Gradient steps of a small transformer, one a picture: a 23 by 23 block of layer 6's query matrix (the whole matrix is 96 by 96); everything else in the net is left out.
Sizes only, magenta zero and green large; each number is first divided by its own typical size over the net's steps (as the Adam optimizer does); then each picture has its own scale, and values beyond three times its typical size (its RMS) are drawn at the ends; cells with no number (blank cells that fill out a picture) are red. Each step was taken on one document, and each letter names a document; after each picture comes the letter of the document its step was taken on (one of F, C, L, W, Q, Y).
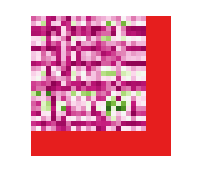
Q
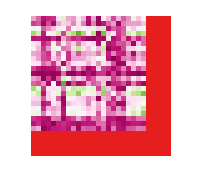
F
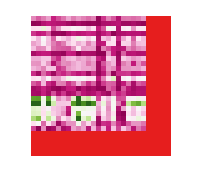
Q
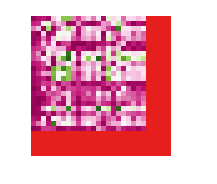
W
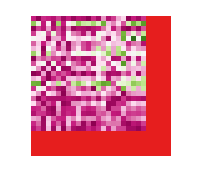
F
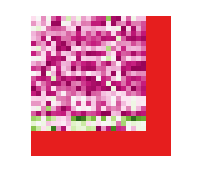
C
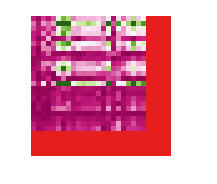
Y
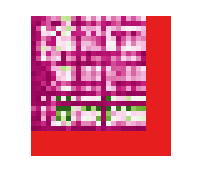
W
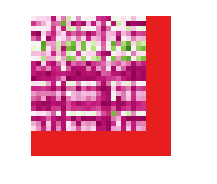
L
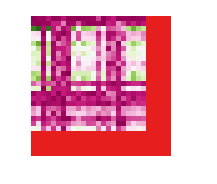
C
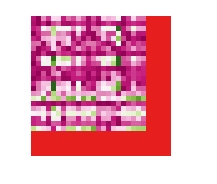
L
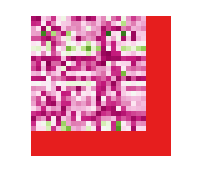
L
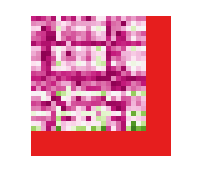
F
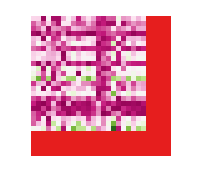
C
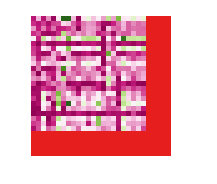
W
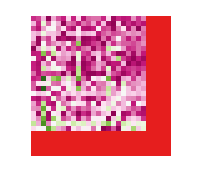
C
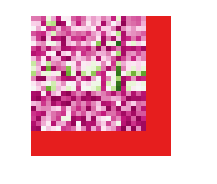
Q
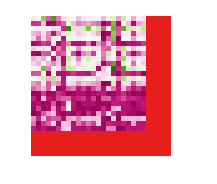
L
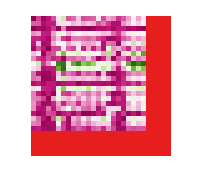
F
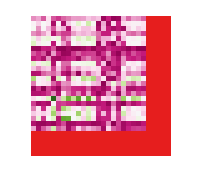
Q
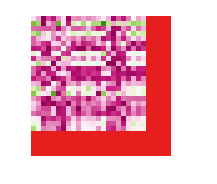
F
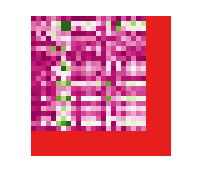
Y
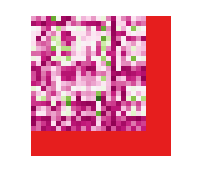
F
